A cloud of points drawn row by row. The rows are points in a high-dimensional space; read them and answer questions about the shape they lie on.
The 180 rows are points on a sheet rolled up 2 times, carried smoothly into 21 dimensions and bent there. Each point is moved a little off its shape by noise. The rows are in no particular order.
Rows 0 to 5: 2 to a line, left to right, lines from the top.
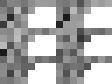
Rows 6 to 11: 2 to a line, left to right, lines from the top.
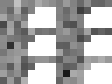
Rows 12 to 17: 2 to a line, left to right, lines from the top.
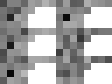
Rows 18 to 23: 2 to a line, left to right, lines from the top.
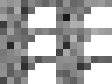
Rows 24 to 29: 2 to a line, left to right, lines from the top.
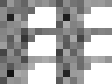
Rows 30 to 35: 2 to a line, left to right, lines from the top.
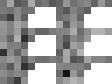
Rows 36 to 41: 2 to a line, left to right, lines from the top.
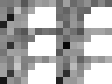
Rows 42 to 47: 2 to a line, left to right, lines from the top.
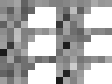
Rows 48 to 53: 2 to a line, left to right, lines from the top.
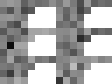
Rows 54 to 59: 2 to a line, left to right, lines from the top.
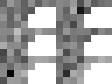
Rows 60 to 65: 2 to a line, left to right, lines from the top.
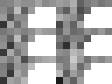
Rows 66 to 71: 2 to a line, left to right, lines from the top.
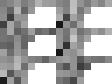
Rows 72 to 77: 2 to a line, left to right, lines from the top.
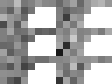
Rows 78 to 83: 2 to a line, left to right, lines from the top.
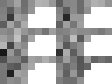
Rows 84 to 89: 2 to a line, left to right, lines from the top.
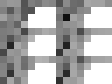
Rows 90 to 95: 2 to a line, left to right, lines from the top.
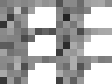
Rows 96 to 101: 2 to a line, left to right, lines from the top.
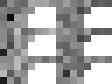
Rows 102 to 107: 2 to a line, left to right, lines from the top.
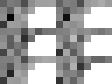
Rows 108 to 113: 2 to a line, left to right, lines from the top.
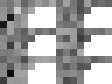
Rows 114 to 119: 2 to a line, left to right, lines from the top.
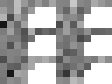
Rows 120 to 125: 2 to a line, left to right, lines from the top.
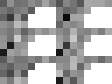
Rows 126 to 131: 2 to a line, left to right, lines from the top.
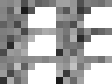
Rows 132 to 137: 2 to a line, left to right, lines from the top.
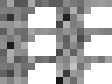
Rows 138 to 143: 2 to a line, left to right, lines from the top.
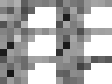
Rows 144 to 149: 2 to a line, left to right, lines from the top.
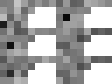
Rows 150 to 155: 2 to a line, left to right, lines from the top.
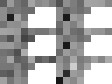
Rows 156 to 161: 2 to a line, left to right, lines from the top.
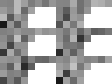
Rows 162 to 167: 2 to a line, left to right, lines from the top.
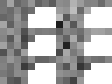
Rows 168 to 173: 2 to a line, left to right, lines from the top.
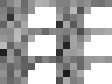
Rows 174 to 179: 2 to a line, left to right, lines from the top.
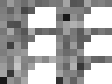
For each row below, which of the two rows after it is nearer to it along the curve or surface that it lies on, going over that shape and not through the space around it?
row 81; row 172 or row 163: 172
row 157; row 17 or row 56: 56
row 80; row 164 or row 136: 136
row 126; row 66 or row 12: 66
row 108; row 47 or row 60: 47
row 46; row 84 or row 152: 152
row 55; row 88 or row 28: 88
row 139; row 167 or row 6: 6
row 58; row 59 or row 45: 59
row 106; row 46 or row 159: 46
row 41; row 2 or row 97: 2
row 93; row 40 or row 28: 28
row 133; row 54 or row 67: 54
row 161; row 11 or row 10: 11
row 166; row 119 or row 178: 119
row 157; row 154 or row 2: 154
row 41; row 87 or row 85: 87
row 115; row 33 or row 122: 33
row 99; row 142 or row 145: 145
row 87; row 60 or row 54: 60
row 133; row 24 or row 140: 24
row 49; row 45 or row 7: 45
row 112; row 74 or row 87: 87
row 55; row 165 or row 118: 165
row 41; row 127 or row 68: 68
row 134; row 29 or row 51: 29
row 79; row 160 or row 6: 6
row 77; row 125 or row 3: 3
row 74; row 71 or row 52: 52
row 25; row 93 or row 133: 133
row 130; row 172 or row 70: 172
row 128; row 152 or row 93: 93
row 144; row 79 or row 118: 118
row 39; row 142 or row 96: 96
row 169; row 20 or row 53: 53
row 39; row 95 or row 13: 13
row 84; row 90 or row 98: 90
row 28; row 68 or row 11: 11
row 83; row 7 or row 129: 129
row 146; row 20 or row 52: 52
